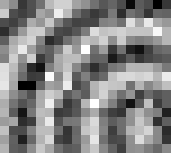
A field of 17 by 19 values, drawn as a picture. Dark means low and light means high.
There is no overall slope. The halves do not mirror each other. On average the colour sits 50% of the way up the scale. Rings spread out from the bottom right.
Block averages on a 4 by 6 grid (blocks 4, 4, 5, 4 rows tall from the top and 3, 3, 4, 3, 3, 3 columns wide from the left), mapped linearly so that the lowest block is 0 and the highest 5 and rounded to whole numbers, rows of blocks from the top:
0 4 2 2 2 2 / 5 0 4 1 1 1 / 2 3 1 4 2 3 / 1 5 1 3 3 1
